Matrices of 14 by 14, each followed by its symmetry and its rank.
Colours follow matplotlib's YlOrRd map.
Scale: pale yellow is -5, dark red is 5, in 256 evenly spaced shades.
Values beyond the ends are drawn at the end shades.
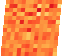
neither, rank three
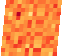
neither, rank three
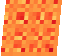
symmetric, rank two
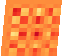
symmetric, rank one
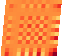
symmetric, rank one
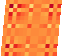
symmetric, rank one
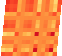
symmetric, rank one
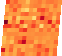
neither, rank three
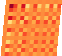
symmetric, rank one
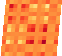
symmetric, rank one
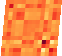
symmetric, rank two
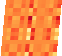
neither, rank one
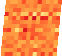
neither, rank three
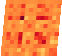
symmetric, rank two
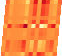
neither, rank one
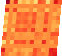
symmetric, rank two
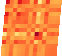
symmetric, rank two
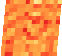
neither, rank three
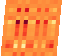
neither, rank one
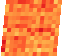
neither, rank three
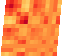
symmetric, rank two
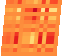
neither, rank one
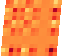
symmetric, rank one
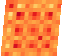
symmetric, rank two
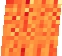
neither, rank three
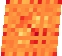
symmetric, rank two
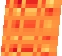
neither, rank one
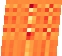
neither, rank one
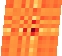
symmetric, rank one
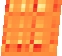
neither, rank one
